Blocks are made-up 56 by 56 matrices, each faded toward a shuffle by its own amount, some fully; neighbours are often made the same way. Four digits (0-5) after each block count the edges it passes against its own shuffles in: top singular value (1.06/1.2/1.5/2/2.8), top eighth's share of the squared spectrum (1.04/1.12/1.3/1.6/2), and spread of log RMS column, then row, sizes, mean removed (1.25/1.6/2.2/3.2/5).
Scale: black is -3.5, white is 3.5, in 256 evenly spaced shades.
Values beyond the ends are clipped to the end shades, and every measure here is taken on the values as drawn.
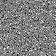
0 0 0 0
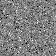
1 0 0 0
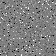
0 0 0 0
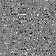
3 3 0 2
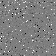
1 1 0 0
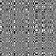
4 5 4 3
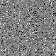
3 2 1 0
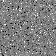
0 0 0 0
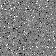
0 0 0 0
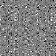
3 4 2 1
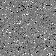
0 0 0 0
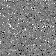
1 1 0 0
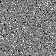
0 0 0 0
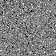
0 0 0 0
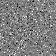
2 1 0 0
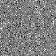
3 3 2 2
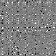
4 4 2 2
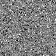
2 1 0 0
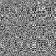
4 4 2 3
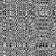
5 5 3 3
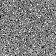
1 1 0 0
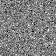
1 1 0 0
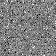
2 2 0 0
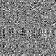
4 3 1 2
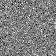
0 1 0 0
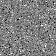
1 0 0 0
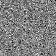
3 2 0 0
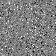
0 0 1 0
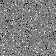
0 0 1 0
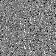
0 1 2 0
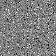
1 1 2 0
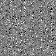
1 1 2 0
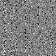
2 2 2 0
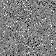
1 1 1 0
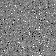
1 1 1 0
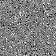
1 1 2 0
